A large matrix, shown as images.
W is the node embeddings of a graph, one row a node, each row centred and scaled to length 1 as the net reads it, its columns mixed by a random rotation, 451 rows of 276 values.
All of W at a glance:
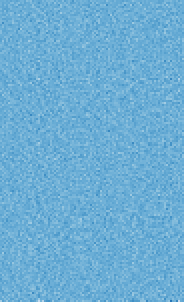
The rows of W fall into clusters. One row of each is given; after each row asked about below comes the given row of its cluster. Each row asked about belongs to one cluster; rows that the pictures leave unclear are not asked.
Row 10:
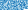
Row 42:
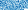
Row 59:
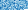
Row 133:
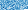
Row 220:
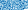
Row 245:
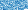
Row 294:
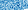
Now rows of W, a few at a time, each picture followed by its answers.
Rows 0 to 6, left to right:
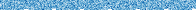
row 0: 59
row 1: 42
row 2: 294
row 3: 133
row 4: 10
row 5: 294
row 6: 42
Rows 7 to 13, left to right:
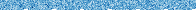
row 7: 220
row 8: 220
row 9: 42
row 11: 59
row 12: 133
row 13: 294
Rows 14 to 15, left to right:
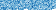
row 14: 245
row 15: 220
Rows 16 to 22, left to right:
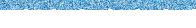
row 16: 220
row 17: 294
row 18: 10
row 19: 42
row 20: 245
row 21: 10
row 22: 133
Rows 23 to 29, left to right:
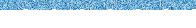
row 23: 10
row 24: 220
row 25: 59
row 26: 294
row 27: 133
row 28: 294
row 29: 245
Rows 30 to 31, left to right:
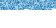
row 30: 245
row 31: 42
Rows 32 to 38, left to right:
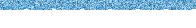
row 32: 245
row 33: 42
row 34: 294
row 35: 294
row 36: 59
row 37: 59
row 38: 245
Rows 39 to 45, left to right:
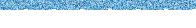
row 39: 245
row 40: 59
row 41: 220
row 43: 59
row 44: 42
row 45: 294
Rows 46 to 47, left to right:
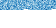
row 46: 10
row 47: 59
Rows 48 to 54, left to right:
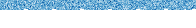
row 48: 10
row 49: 10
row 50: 42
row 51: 59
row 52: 220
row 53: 42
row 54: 245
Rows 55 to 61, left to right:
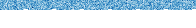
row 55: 10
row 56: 220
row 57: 245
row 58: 133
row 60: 59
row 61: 59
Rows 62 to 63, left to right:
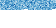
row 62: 133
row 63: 294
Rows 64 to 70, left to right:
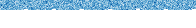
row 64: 133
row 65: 245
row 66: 10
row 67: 59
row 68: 42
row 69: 10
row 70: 59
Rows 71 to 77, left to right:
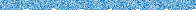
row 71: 294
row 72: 42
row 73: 133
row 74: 220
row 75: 59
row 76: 220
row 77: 59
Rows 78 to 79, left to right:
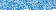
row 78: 59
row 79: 245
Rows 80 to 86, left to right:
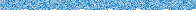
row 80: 133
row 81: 294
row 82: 133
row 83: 42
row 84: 42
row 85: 133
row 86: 245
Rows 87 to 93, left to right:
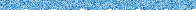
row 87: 133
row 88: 59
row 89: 42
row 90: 245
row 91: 220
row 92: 245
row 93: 220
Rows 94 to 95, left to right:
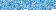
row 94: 59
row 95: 10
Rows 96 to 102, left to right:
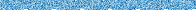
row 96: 133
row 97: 10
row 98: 42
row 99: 42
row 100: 59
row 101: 294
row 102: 59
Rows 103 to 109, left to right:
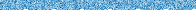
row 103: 10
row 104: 10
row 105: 220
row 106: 59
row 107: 220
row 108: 59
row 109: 42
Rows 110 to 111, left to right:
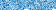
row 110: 220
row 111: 42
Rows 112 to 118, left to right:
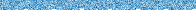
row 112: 245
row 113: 133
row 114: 42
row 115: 294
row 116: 220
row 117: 245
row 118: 245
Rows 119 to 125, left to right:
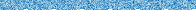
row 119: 245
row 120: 133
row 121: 133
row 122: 220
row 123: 294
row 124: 294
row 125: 133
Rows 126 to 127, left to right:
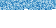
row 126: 42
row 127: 59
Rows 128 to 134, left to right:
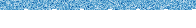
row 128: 42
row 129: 133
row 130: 42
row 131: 220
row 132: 245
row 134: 59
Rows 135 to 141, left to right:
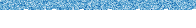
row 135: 10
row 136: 245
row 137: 245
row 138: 10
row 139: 220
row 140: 220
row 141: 220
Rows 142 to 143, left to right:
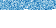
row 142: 59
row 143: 59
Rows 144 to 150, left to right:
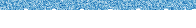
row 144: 42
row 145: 245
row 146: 220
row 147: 59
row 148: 42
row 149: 42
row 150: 245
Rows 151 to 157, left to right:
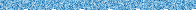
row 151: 294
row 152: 10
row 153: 10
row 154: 42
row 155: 42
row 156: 59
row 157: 10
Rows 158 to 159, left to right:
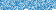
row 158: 245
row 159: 42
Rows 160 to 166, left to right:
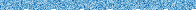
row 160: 294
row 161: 133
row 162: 220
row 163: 294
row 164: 133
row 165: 220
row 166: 10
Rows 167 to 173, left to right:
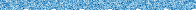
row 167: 220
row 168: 245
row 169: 10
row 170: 133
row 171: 245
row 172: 42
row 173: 245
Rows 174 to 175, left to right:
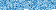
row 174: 42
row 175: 133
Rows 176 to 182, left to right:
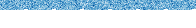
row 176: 133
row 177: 220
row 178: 220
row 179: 59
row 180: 133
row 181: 245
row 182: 220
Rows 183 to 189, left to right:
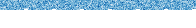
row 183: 42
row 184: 245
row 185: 133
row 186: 10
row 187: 59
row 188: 245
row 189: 59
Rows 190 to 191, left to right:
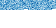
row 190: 133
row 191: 220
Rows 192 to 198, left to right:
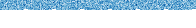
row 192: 10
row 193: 59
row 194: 294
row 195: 245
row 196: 10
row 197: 10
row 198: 133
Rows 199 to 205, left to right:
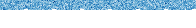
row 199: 245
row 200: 59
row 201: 42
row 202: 133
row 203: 59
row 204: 42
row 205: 245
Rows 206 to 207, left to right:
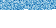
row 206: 59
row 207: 133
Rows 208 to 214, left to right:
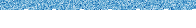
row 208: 220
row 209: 42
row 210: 10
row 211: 133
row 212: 42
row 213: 220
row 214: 245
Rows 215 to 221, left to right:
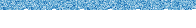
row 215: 245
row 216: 245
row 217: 294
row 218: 245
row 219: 133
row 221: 59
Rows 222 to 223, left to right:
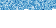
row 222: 245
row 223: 42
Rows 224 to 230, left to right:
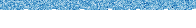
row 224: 59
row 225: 133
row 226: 59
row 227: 42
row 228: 245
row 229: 220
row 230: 220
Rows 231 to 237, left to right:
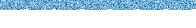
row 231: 59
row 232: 245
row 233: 59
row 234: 133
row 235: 133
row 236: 59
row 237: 294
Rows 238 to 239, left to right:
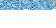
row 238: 294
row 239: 220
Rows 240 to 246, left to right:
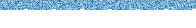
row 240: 245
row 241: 59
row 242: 220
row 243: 133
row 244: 10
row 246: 42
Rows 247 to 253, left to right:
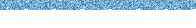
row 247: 294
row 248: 294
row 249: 59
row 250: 133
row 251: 294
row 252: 245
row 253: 294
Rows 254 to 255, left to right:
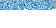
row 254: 10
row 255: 220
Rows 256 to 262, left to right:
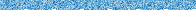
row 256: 133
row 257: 59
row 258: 220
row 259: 10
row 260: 245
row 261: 59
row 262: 59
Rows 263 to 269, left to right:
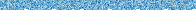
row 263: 42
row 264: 220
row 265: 245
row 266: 10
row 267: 294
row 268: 294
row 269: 245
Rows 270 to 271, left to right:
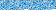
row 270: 133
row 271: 133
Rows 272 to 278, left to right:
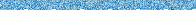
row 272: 59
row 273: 133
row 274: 10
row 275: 245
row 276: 294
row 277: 59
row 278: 245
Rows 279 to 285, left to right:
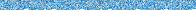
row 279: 220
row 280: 245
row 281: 133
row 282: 245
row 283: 10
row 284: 59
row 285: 59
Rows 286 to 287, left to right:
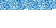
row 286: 220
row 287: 220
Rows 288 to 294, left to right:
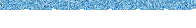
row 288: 133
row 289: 42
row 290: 59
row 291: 220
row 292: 220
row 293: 42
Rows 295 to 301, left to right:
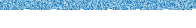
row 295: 10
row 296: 59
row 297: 42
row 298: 10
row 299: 245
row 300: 10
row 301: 42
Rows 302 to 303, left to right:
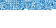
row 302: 220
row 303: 10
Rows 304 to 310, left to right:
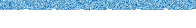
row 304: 59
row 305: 42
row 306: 133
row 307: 294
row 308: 10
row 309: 42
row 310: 133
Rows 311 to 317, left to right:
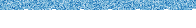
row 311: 294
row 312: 133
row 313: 10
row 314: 133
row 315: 294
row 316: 59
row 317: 42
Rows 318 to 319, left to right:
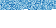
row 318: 133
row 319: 10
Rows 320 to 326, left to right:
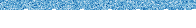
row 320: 220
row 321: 220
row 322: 220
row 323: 133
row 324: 59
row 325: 245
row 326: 245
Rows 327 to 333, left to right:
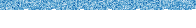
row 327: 294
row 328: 245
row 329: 294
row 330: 294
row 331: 220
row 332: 294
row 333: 59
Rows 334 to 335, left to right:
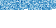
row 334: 294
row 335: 294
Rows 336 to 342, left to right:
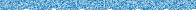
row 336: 245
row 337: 42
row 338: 294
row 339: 294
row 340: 59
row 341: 245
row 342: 133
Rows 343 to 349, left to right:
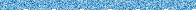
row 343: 10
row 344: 220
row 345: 220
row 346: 133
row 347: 59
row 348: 294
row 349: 42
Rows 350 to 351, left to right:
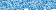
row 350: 42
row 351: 245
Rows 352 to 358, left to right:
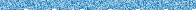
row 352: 42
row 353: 42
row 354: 245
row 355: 245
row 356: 59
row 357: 294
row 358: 294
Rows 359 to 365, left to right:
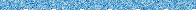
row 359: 59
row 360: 220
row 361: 294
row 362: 220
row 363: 133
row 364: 245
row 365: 133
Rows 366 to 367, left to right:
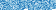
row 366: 220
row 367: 294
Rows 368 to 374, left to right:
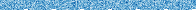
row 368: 59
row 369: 10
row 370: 294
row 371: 294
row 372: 10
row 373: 59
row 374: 59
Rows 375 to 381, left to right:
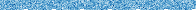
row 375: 133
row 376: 10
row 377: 294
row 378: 59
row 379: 133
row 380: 133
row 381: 59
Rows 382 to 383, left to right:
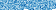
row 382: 10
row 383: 294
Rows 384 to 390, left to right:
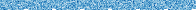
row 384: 245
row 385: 42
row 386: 294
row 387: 42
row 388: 294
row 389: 59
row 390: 10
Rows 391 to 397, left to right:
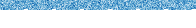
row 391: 245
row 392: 220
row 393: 294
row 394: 10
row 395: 42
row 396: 294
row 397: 245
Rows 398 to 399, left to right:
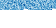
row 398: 10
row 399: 42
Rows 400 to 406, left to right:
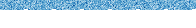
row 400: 59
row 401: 10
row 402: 294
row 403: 10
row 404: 133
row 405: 220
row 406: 294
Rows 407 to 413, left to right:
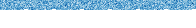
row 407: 59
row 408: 245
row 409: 59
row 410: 10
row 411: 220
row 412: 59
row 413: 133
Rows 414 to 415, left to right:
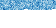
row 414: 245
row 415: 59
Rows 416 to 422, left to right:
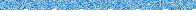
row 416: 220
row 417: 220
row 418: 133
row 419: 220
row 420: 133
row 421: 294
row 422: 245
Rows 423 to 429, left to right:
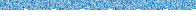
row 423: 42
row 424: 294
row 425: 245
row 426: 42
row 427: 245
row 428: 59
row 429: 10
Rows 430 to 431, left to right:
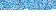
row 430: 220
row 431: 59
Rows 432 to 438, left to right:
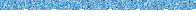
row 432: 10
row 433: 10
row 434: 59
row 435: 220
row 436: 220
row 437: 10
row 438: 294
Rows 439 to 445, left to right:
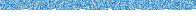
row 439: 133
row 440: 294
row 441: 10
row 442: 42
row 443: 10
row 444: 133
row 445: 59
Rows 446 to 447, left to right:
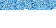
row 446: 10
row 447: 220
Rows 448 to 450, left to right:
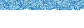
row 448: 220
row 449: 245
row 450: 245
